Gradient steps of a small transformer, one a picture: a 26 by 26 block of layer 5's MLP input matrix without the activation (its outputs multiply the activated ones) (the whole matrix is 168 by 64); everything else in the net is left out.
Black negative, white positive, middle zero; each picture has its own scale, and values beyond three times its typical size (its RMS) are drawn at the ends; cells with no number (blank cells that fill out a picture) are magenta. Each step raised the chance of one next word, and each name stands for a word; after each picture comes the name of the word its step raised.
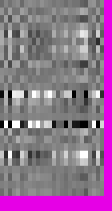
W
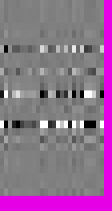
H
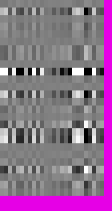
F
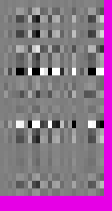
F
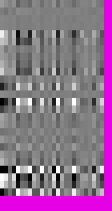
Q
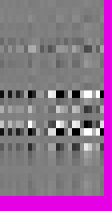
H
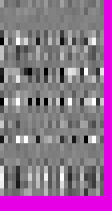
Q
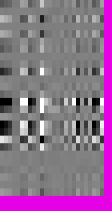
F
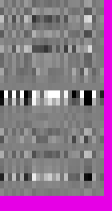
W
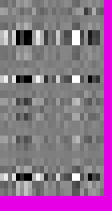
Q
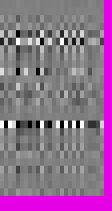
H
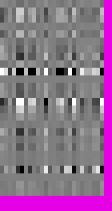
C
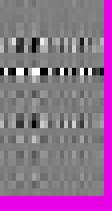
Q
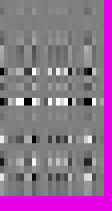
Q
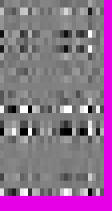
C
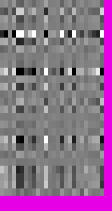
F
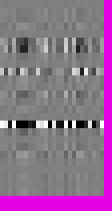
H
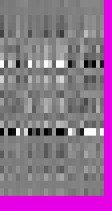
W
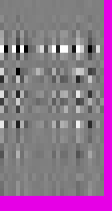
H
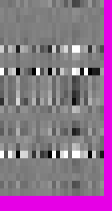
H
